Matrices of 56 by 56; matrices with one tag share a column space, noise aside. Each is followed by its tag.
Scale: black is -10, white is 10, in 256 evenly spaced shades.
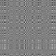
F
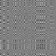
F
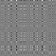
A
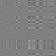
F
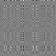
A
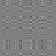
F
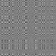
F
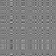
F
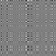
A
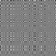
A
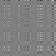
A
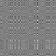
F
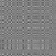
F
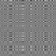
A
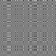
A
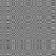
F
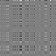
A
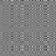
A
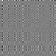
A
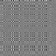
A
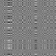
F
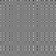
A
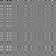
A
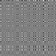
A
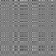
A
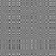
F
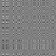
F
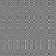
F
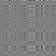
A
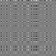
A
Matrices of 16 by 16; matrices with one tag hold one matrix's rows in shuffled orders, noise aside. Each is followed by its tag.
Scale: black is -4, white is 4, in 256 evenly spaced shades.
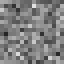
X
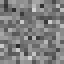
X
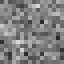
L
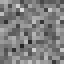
X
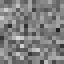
L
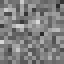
L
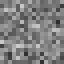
L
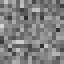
L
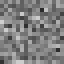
L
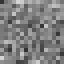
L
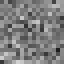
L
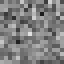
X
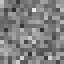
X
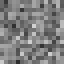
X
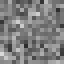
L
